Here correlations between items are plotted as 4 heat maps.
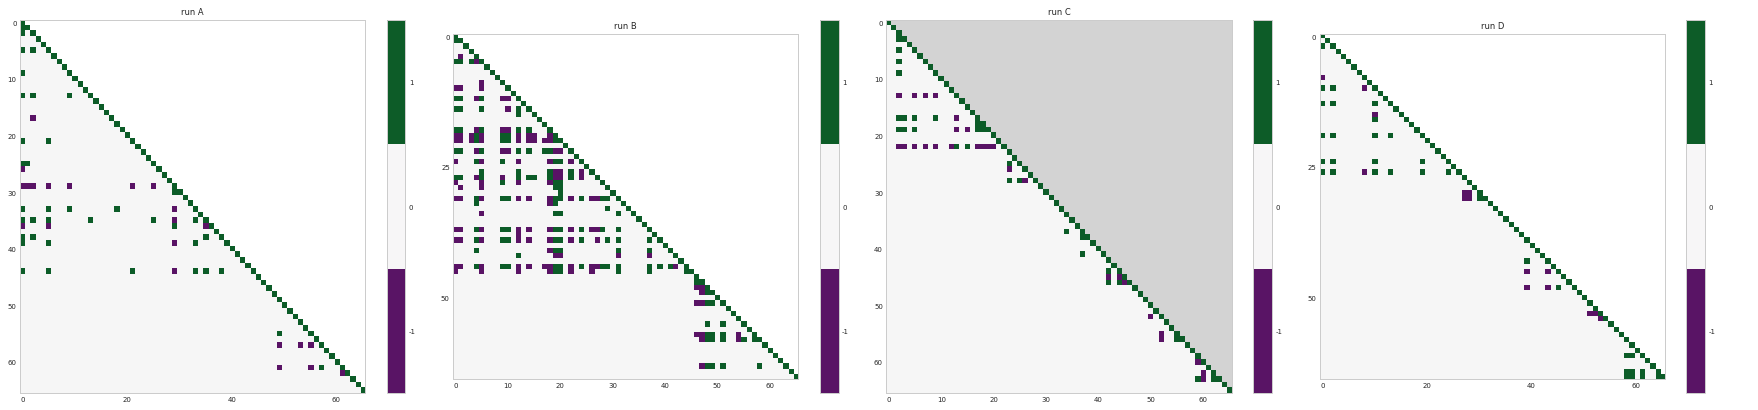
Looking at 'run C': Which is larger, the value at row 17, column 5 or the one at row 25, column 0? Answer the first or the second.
the first
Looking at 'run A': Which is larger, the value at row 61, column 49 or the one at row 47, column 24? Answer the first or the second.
the second
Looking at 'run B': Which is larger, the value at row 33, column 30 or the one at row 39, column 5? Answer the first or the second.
the first
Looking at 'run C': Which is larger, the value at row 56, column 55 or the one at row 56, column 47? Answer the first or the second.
the first
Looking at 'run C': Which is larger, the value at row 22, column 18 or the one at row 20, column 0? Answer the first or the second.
the second
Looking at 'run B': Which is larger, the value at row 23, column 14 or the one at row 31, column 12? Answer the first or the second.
the first
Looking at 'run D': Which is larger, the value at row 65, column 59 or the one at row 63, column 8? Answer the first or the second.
the first
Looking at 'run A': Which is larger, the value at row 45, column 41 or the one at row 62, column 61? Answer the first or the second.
the first
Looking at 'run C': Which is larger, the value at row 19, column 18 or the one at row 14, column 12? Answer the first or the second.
the first
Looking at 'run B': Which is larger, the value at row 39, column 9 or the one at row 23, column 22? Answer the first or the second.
the first
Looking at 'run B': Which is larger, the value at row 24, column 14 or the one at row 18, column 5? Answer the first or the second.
the second
